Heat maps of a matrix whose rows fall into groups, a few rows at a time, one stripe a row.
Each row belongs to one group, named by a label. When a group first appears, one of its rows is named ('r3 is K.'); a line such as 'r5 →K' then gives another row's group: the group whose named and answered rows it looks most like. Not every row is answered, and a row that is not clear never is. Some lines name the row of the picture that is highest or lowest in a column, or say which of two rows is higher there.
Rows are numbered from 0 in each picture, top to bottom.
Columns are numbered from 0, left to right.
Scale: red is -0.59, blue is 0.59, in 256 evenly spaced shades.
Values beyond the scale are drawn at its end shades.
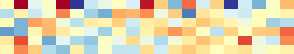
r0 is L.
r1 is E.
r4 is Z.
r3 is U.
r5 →Z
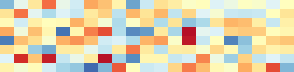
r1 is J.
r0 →U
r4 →L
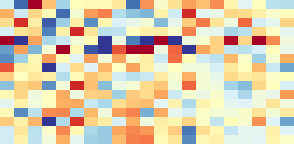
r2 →Z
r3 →L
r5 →E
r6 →U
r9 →L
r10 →J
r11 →E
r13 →L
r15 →E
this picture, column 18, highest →6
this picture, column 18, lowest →4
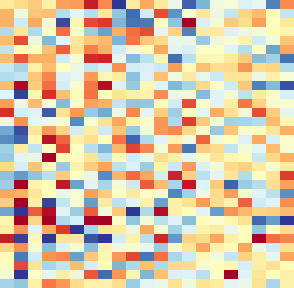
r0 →J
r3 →E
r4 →J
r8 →U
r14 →U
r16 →E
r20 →L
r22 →Z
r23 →U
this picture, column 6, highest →26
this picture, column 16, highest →20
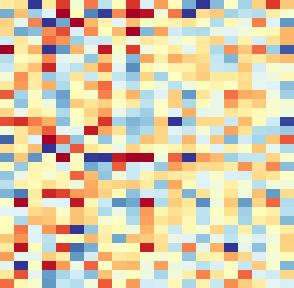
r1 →E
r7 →U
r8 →Z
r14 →U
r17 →E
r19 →L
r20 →U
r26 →J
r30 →Z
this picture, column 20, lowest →15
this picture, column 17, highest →22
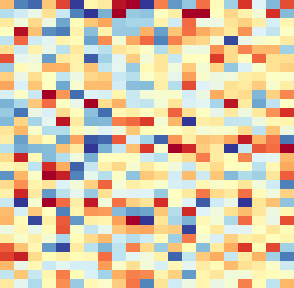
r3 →Z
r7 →L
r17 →Z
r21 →Z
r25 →E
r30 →E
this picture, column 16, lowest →11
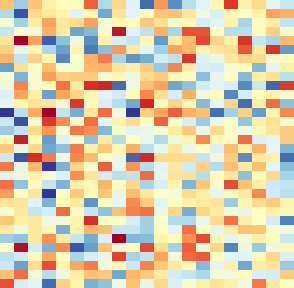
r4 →Z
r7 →U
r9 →J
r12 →U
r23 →E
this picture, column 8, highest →9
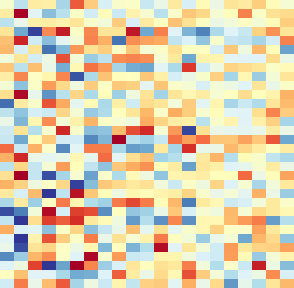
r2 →U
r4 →J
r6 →E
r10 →Z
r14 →E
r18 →E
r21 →L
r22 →E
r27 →U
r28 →U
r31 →L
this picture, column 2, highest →3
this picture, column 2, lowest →29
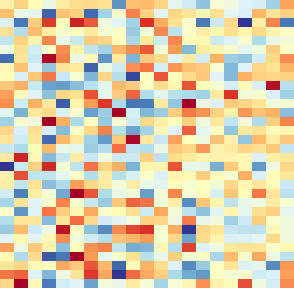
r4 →U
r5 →E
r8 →U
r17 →Z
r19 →Z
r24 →L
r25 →E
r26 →E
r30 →J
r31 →Z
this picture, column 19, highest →29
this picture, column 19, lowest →9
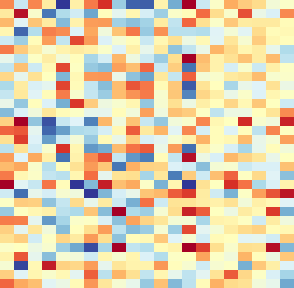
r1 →Z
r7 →E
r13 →Z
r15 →Z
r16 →E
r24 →J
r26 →J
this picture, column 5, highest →20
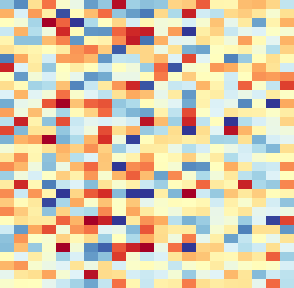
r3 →E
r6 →L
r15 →U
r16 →J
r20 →Z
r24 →J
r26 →L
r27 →E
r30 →U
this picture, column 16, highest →13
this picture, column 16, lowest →14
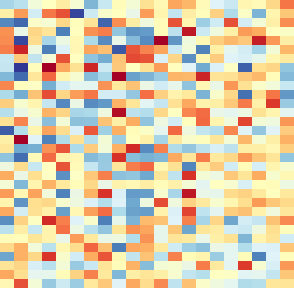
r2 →U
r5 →J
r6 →E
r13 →Z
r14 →U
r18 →E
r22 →U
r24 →L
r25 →E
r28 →U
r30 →J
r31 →J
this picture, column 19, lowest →11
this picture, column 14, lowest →8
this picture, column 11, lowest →4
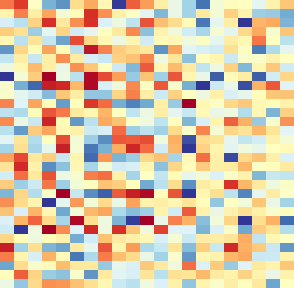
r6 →E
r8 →U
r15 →E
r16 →E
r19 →U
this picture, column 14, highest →9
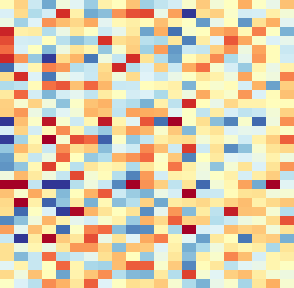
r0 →Z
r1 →E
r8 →Z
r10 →Z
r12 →J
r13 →U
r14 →E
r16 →L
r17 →E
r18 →U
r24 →U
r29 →E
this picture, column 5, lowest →23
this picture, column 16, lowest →23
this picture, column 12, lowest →13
